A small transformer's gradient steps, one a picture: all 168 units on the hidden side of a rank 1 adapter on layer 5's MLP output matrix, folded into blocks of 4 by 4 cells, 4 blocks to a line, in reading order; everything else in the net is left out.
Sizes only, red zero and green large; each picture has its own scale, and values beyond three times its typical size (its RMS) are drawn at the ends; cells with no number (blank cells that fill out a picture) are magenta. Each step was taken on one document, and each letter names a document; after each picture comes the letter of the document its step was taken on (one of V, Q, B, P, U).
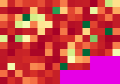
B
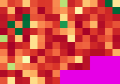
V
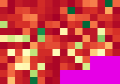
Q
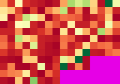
B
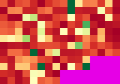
Q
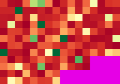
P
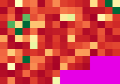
V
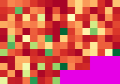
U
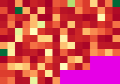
U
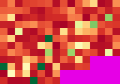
U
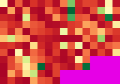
Q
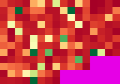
P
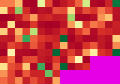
P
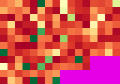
P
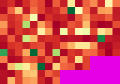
Q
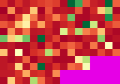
Q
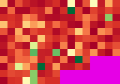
Q
